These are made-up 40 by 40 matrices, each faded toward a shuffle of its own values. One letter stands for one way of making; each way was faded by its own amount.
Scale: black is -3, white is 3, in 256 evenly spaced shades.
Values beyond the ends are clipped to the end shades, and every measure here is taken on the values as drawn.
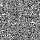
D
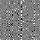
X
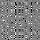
X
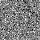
D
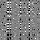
X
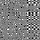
X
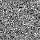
D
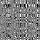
X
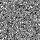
D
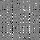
X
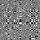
X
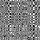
X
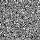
D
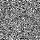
D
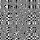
X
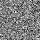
D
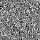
D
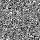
D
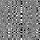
X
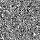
D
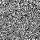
D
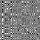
X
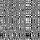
X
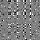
X
